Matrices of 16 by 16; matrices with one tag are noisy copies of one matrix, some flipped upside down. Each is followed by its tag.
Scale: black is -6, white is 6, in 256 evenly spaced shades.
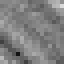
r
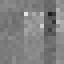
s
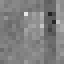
s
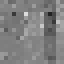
s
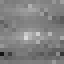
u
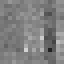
s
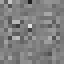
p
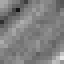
r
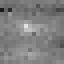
u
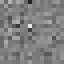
p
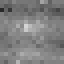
u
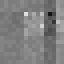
s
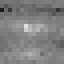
u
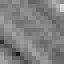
r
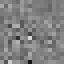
p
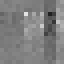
s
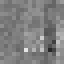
s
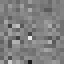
p
